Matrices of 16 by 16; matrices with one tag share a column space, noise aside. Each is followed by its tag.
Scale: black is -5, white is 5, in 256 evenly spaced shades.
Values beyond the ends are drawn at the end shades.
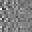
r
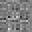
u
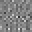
u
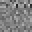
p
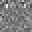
p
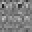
p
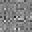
u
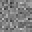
r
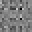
r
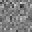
p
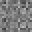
r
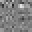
p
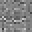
u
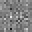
u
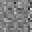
r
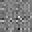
u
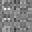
r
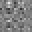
r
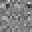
p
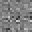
u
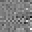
u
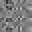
r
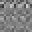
p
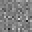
u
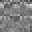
p
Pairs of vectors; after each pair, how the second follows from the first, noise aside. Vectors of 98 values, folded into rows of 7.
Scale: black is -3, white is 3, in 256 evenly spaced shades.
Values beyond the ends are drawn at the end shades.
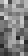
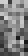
copied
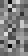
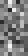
sign-scrambled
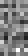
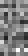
copied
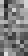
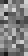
sign-scrambled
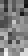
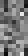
sign-scrambled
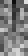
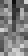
copied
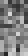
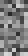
sign-scrambled
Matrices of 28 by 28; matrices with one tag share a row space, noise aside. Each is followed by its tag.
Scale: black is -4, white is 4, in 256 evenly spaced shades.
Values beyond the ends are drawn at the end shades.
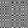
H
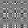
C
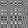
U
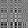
U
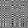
H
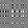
H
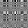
C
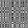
H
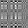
U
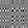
H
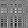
U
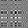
U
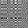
U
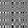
H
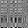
U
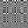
C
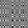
H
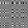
H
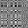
U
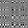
H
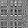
U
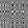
H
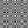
C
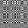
C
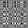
C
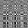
C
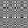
C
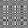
C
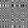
H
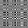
C
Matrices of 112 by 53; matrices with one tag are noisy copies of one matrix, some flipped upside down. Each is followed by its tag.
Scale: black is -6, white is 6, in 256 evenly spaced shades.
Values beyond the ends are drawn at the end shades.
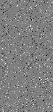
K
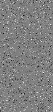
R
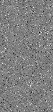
K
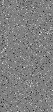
K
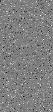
R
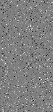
K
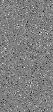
K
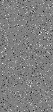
K
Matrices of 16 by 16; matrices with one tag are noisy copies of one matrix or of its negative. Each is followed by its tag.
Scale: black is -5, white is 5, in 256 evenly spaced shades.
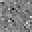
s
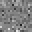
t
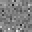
t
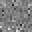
t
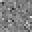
s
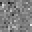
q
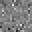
t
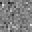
q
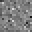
s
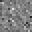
s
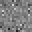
t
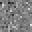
q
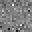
t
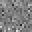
t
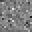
s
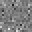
t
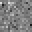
q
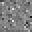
s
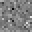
s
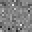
t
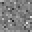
s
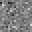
q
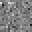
q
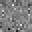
t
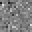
q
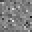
s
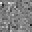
q
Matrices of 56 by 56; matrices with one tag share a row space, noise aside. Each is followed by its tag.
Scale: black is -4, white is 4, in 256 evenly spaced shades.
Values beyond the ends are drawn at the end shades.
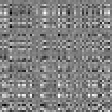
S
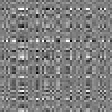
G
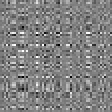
G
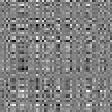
G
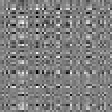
G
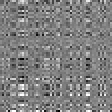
G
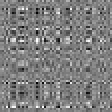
G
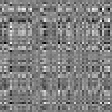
S
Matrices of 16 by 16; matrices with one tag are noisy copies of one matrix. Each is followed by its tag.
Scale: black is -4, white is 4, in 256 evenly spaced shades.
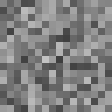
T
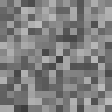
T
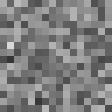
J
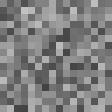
T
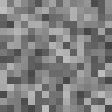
J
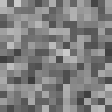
J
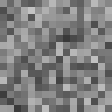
T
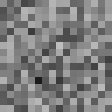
T
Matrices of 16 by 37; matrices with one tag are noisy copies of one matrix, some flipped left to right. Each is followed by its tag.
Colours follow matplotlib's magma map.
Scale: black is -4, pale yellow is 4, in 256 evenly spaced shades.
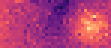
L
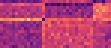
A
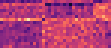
A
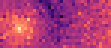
L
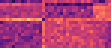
A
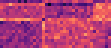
A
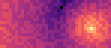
L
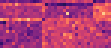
A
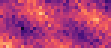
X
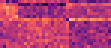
A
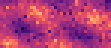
X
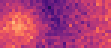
L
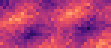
X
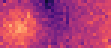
L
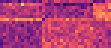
A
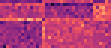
A
